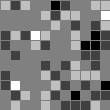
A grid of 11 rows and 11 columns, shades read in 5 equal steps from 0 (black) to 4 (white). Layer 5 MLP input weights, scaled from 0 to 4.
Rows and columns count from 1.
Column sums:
19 23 23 25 25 19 19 23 18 17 21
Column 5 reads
2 3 2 3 1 2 1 3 2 3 3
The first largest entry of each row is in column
1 11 6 4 4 1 8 5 2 3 2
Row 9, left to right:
1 4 2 2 2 3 1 2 1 2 0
